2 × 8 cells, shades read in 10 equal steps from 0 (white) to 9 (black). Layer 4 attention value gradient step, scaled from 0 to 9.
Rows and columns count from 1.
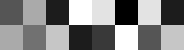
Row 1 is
6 3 8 0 1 9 1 8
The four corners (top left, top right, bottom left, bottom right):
6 8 3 2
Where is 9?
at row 1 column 6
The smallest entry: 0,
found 2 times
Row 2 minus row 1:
-3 2 -6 8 6 -9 5 -6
